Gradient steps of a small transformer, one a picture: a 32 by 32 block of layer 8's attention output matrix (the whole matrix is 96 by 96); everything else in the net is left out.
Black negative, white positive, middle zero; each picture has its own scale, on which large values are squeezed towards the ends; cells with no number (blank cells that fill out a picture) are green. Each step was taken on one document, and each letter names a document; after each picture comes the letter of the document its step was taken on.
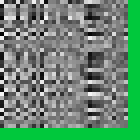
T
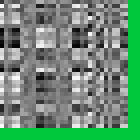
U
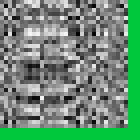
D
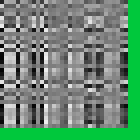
T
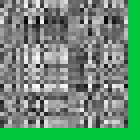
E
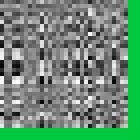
U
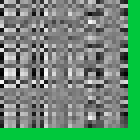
T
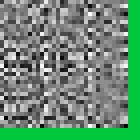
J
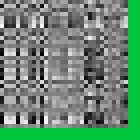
E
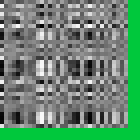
U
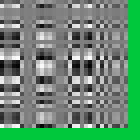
U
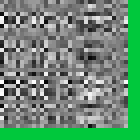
T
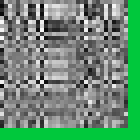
E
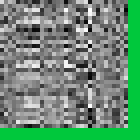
D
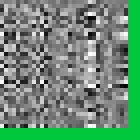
J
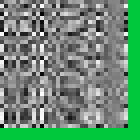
J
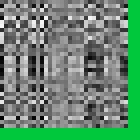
T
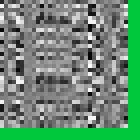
U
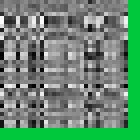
E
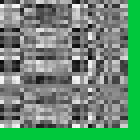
U
